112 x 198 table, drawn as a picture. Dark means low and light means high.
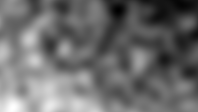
Lone odd cells: none. Slope: up to the bottom left. Grain: smooth. Ninth with the lowest average: top right. Ninth with the highest average: bottom left. Odd rows or columns: none.
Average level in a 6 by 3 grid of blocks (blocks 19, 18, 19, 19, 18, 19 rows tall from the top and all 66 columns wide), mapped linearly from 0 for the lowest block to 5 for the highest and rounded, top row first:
210 / 211 / 321 / 321 / 432 / 532
